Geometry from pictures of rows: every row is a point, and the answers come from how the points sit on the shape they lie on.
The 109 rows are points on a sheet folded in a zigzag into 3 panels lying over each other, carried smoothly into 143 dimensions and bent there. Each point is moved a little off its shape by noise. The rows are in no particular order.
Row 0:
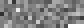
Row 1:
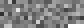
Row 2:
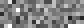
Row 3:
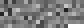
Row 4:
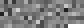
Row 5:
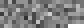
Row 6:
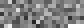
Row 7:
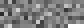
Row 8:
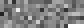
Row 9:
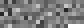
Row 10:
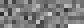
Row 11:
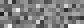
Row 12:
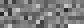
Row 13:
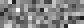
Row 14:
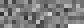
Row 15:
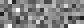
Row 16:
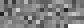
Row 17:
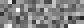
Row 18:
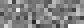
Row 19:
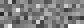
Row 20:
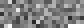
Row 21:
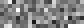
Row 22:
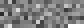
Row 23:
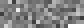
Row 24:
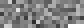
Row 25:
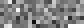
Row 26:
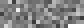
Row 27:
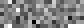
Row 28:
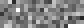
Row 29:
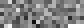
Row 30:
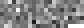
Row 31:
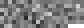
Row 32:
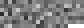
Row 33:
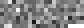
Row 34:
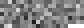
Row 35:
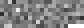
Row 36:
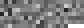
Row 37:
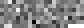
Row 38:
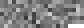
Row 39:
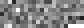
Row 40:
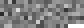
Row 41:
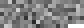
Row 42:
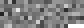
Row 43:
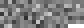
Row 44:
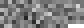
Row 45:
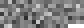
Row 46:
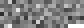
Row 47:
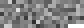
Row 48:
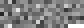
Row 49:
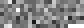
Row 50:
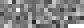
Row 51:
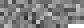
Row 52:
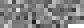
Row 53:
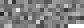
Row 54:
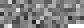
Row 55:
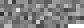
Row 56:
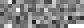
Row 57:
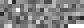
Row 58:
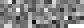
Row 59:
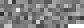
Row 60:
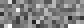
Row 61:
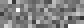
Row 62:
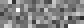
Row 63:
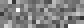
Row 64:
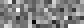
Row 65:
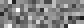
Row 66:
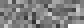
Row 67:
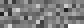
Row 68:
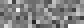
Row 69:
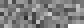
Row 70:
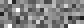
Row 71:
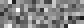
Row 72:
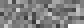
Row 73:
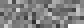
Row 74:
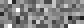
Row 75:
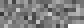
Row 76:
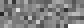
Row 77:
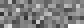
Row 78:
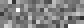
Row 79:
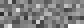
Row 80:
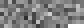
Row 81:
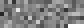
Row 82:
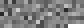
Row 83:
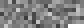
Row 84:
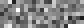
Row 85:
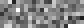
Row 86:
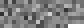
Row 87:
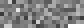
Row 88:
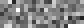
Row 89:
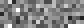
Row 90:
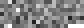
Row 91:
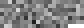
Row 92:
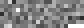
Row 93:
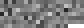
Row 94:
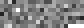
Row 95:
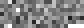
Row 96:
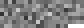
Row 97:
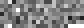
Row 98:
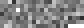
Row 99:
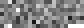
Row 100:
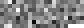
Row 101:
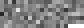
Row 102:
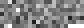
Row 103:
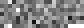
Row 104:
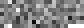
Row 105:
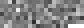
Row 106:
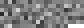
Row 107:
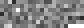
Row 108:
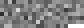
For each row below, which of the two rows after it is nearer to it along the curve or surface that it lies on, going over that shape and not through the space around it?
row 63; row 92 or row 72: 72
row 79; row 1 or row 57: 1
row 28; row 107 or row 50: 50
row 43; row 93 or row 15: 93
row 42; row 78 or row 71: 71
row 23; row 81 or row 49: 81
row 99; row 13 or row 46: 46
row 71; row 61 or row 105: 61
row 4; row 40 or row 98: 40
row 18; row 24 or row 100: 100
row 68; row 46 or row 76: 76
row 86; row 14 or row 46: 14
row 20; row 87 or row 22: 22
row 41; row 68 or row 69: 69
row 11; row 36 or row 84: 36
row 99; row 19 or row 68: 19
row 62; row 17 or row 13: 13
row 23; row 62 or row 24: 62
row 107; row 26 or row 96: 96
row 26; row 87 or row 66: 66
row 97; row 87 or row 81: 87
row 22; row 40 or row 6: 6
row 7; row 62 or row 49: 49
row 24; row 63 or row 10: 10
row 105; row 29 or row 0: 0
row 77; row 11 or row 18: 11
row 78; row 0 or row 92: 0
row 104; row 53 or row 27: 27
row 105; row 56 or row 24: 56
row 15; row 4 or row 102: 102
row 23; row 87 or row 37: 37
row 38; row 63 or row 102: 63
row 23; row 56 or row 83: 83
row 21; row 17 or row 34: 17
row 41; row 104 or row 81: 104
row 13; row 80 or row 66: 66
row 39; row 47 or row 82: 47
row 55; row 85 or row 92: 92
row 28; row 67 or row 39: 39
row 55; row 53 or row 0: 53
